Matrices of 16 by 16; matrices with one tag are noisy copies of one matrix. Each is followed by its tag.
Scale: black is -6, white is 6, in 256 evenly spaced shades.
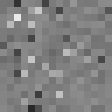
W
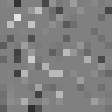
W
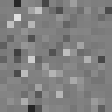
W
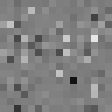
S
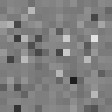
S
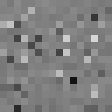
S
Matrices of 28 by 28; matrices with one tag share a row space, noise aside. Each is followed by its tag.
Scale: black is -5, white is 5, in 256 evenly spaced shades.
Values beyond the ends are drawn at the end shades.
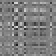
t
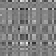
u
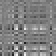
t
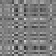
t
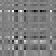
t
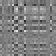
t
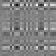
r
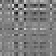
t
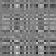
r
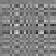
r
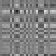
r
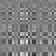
u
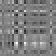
t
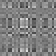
u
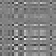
t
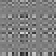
u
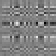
r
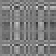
r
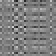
t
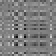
t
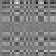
r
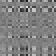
u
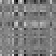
t
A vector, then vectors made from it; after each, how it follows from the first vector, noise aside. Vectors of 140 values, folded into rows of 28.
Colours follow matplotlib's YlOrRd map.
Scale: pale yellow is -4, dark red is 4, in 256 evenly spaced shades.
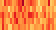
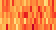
reversed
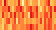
sign-scrambled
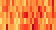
reversed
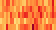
reversed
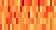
sign-scrambled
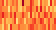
sign-scrambled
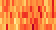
reversed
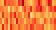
sign-scrambled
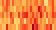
reversed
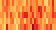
reversed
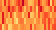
sign-scrambled
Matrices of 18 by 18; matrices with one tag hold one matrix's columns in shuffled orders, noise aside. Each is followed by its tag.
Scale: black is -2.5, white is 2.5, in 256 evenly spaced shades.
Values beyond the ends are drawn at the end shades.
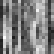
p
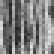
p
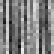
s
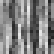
p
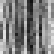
p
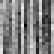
s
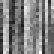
s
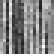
s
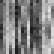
p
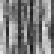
p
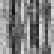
p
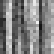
s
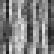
p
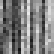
s
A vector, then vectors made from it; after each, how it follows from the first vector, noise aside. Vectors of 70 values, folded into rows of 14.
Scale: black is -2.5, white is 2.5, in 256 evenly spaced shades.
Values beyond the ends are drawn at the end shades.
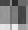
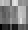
negated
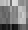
negated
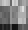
negated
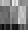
negated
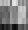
negated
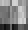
negated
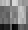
negated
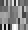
sign-scrambled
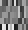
sign-scrambled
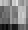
negated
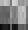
negated
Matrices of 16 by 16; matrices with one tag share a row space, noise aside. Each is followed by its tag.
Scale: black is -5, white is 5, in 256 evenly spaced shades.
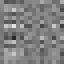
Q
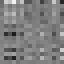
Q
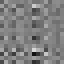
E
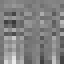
Q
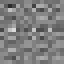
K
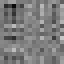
Q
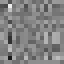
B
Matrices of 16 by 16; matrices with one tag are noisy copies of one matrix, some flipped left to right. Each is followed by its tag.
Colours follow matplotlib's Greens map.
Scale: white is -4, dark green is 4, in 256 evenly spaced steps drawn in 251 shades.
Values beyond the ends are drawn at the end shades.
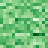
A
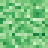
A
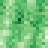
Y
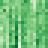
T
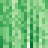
T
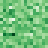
A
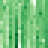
T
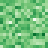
A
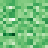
A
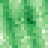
Y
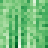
T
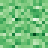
A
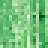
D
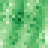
Y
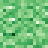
A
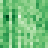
D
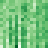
T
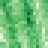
Y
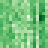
D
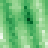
Y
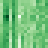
D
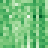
D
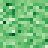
A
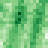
Y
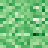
A
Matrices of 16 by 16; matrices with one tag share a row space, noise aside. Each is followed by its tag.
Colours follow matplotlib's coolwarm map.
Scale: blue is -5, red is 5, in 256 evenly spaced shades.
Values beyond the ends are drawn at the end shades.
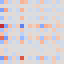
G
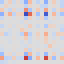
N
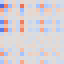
G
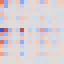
G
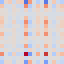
N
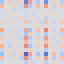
N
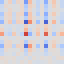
N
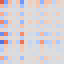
G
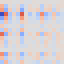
G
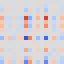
N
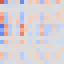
G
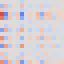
G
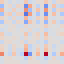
N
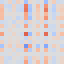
N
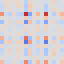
N
